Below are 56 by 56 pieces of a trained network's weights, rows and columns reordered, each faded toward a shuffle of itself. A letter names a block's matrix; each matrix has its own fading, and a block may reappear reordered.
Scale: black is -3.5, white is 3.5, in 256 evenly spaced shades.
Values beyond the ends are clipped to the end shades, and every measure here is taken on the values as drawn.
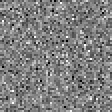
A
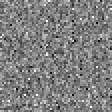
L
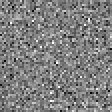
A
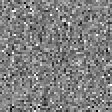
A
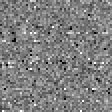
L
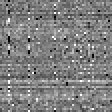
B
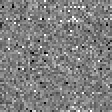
L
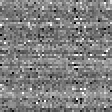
B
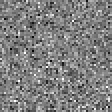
A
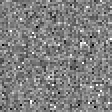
L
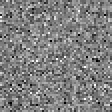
A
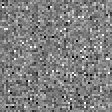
L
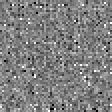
L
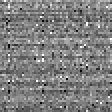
B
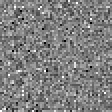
L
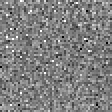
L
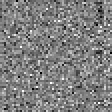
A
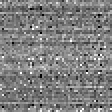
B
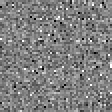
L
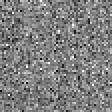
A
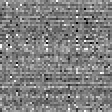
B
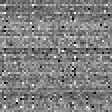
B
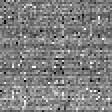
B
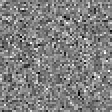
A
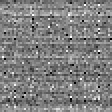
B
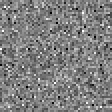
L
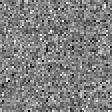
A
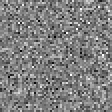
A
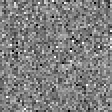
L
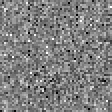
L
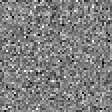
A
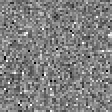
L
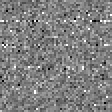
L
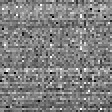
B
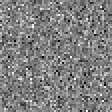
A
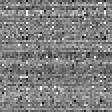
B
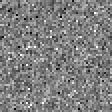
L
